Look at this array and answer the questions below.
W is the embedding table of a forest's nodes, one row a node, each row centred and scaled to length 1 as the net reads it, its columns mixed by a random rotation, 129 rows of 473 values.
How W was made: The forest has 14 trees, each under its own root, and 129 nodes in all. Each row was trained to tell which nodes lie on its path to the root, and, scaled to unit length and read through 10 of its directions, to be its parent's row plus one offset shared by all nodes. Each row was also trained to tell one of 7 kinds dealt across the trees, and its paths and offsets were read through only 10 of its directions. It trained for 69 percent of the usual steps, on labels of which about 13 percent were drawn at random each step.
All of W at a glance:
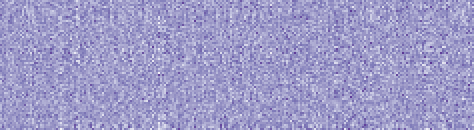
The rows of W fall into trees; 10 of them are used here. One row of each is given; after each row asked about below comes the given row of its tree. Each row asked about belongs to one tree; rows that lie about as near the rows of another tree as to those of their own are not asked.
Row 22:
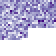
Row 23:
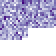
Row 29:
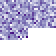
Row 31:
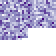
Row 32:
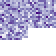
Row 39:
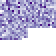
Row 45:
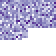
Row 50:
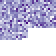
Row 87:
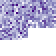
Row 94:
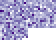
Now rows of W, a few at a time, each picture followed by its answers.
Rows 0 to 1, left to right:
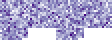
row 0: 94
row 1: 29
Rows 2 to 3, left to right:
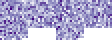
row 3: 23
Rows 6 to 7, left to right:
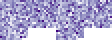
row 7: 87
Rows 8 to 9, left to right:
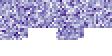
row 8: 29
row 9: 94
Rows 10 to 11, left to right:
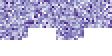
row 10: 23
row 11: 29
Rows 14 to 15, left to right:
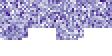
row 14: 94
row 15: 23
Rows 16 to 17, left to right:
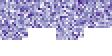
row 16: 94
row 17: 23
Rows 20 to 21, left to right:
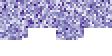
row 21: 39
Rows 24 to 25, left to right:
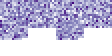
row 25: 94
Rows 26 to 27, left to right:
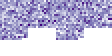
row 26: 31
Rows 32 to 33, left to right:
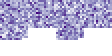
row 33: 94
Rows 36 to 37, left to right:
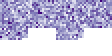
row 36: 32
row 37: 23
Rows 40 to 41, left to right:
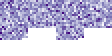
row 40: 50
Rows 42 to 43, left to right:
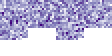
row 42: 39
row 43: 50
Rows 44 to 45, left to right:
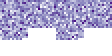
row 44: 94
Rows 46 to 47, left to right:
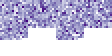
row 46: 87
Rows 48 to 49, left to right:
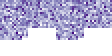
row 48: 23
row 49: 22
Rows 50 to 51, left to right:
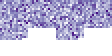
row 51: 23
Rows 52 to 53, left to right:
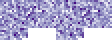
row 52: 29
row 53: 29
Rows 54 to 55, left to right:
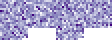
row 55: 50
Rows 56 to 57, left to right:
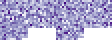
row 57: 50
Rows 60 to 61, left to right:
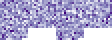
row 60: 22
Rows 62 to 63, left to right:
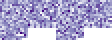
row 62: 94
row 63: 87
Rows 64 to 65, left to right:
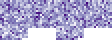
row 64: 32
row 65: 31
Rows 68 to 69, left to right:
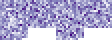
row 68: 45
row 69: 29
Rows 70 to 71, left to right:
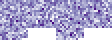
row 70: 31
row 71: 29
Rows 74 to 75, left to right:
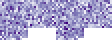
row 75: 29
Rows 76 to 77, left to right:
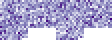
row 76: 39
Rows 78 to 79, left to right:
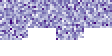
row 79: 50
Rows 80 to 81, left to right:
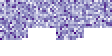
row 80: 87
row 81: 31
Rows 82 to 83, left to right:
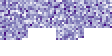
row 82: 94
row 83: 29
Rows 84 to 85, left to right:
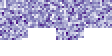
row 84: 39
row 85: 50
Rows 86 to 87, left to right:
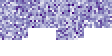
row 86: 22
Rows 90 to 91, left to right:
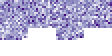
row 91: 31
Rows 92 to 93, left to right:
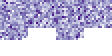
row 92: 23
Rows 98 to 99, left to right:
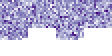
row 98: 29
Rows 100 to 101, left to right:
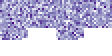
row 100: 94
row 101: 94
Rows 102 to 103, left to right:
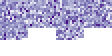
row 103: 39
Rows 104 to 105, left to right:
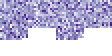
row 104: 87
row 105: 50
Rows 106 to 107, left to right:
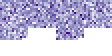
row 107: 87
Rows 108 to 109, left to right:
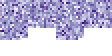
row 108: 87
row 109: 23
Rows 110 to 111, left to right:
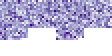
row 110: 31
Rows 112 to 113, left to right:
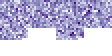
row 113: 29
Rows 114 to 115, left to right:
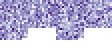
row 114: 23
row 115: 50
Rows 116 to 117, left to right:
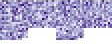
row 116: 50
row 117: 31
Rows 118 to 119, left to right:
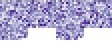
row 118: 31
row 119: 23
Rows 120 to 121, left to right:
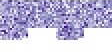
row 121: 94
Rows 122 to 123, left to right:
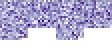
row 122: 31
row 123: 23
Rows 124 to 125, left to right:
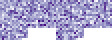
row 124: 31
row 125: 31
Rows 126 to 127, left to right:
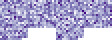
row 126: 31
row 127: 22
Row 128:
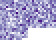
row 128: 45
